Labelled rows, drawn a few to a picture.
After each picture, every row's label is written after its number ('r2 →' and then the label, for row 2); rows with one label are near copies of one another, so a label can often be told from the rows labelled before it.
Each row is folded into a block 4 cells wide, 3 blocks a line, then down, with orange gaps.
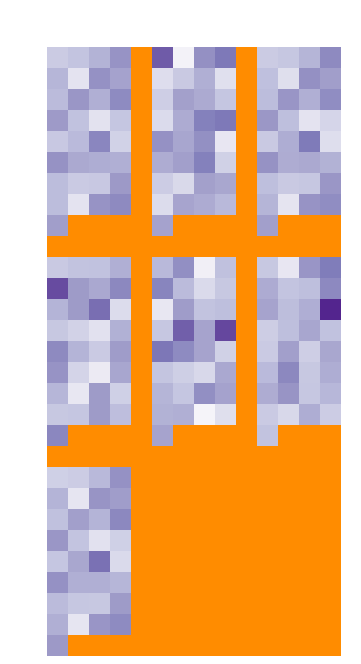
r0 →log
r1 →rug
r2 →log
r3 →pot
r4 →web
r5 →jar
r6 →log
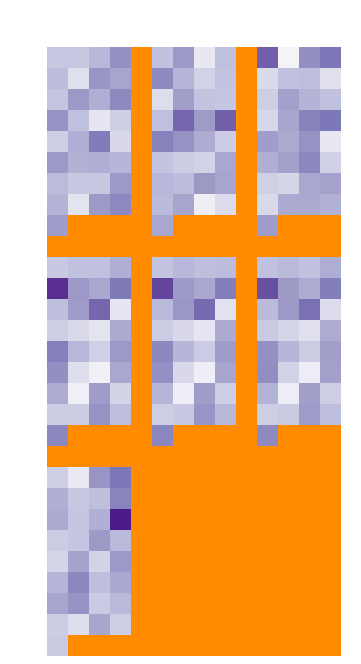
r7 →log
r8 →web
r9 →rug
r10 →pot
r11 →pot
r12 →pot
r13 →jar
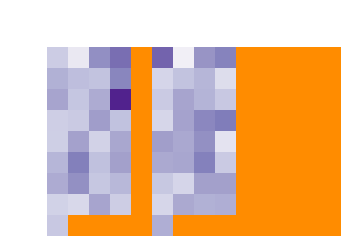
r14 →jar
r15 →rug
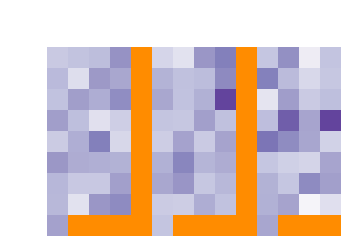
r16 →log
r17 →jar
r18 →web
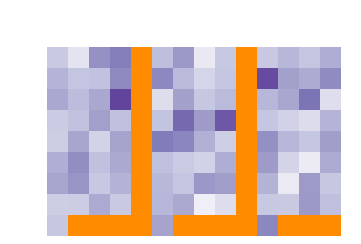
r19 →jar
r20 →web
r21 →pot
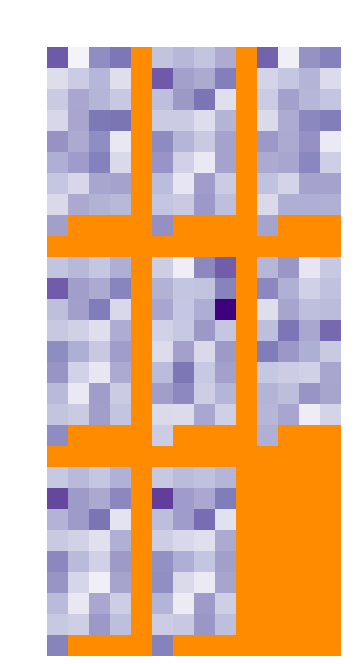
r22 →rug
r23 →pot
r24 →rug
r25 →pot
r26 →jar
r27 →web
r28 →pot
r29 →pot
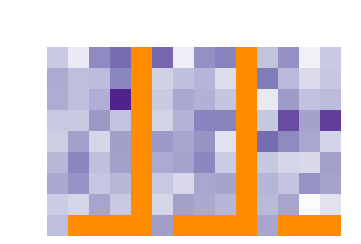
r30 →jar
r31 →rug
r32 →web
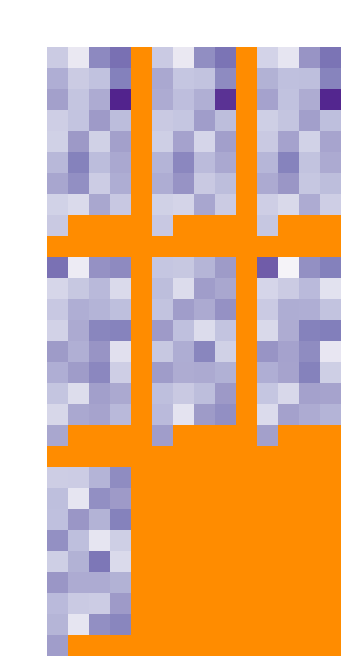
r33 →jar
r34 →jar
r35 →jar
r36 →rug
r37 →log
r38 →rug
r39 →log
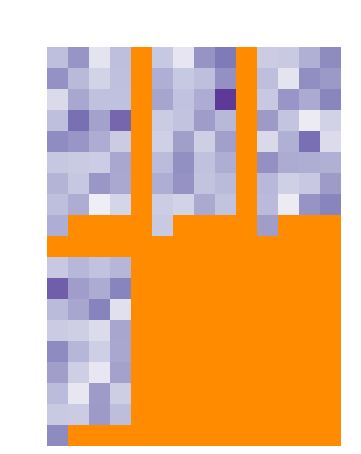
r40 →web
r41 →jar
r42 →log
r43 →pot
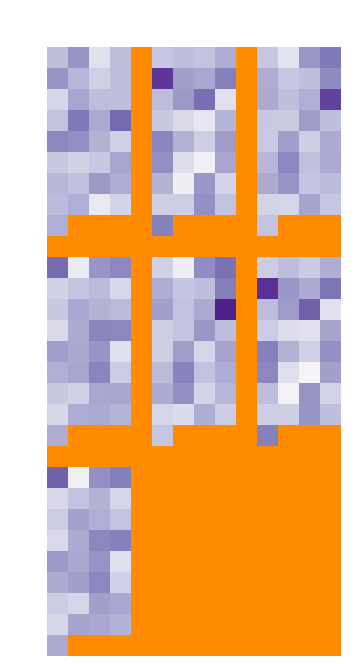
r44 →web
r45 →pot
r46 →jar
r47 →rug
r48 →jar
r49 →pot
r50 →rug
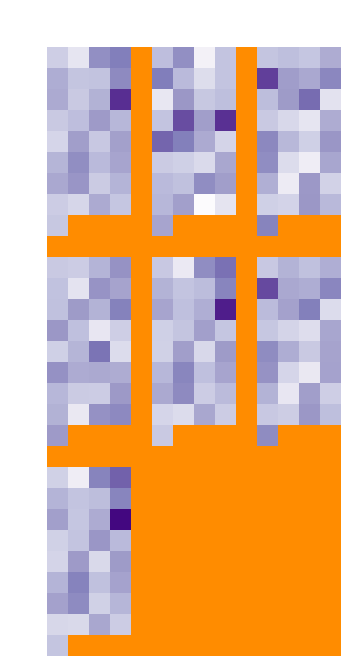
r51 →jar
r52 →web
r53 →pot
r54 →log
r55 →jar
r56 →pot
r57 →jar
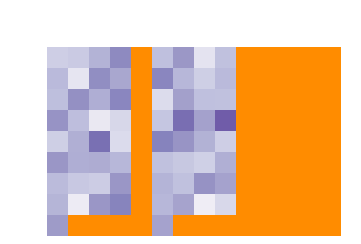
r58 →log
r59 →web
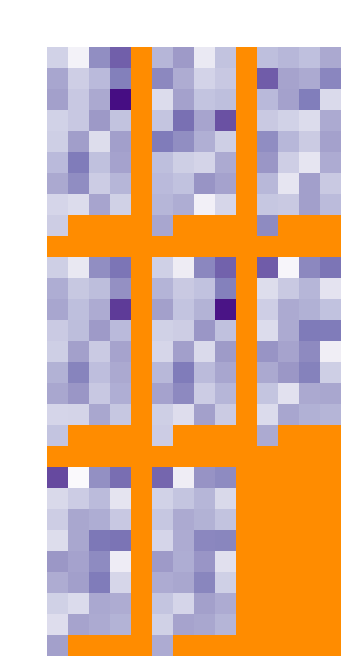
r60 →jar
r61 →web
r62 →pot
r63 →jar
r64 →jar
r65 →rug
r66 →rug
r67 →rug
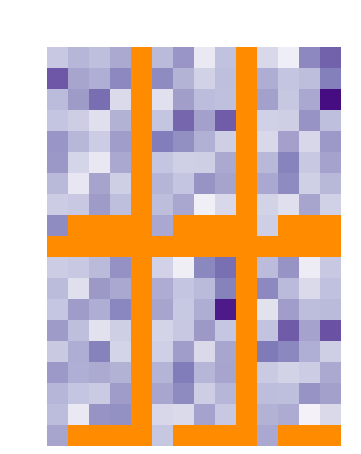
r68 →pot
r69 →web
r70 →jar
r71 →log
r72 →jar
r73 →web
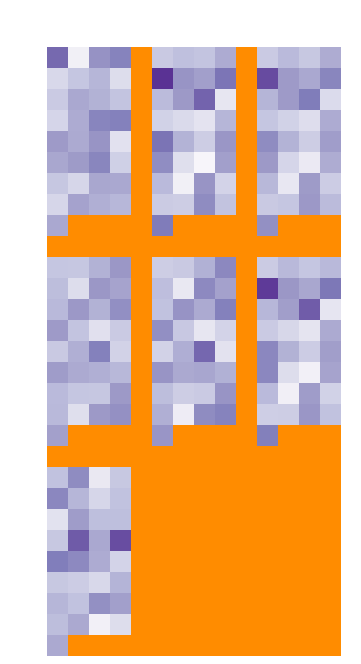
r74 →rug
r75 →pot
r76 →pot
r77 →log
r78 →log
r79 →pot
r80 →web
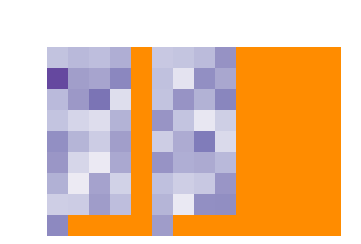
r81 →pot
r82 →log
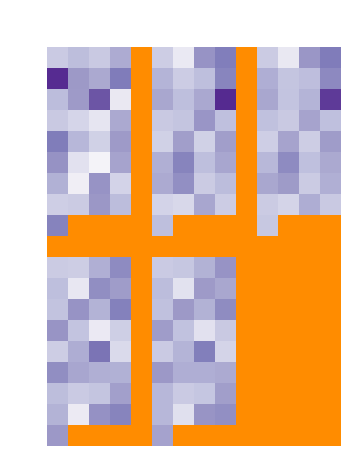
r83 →pot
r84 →jar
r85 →jar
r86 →log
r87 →log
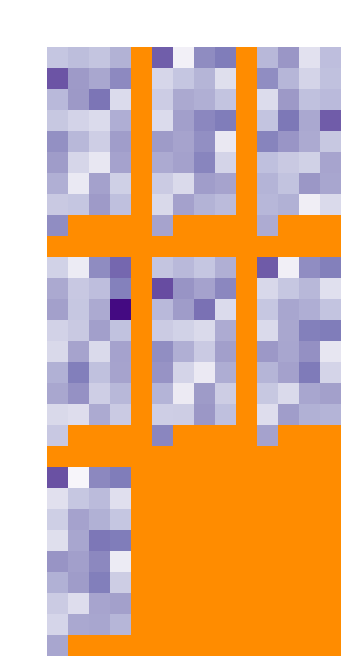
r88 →pot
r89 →rug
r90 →web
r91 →jar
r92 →pot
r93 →rug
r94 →rug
